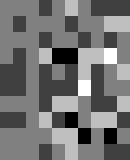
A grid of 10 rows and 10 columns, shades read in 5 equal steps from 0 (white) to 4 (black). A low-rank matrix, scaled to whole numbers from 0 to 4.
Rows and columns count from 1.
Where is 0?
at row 4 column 9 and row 6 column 7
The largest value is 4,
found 5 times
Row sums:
23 20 23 20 23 24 20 23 22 22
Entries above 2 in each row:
4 2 3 3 5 6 3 5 2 3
